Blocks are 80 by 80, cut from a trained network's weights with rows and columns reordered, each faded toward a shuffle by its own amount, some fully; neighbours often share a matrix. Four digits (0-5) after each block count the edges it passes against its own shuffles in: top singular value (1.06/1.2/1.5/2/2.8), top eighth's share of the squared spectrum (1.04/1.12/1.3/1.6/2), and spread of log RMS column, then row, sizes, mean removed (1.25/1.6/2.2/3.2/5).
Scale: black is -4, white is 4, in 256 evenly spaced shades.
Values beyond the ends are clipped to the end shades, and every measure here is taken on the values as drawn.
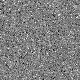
0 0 0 0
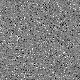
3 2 0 1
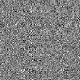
3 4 2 2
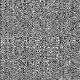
3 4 2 3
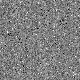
0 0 0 0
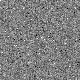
0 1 0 0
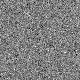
0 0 0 0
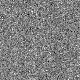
1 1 0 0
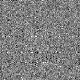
3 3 1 2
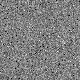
1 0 0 0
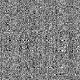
3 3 1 2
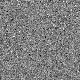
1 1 0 0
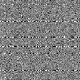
4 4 1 3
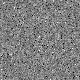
0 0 0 0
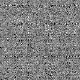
3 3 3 2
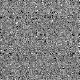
3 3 2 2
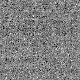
2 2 1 1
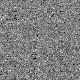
2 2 1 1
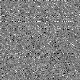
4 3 1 2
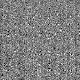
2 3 1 2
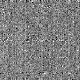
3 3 0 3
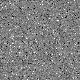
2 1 0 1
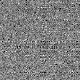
3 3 2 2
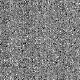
2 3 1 2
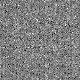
2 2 1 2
